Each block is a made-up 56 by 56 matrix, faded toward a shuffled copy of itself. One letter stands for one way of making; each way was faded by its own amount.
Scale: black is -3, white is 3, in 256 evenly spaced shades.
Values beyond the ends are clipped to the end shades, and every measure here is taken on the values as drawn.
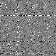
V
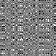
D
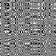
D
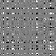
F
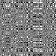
D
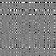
F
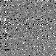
V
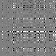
F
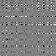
F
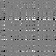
F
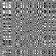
D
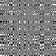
F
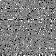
V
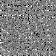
V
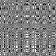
D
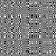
D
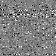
V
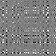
F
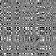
D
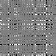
F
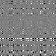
F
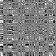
D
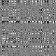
F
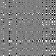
F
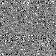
V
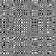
D
